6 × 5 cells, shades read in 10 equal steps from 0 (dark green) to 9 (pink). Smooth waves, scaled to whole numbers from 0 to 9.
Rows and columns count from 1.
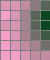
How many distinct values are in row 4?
5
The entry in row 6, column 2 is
9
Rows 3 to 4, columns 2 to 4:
8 6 3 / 8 6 4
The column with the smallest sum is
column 5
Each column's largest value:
9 9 8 7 7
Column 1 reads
8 9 8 9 9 9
